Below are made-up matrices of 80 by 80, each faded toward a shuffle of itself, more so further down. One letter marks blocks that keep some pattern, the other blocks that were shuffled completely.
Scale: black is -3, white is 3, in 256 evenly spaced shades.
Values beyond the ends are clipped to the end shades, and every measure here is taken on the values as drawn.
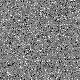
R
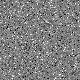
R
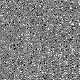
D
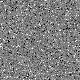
R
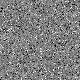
R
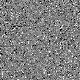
D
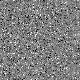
D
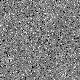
R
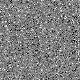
D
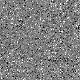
D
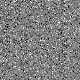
D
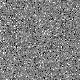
D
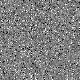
D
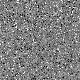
R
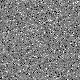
R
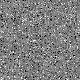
D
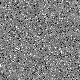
R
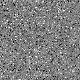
D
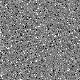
D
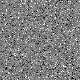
D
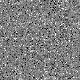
D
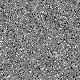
R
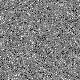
R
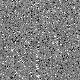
D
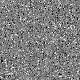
R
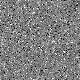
R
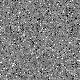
R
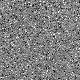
R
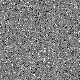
R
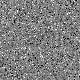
R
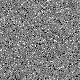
R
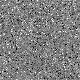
R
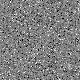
R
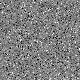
R
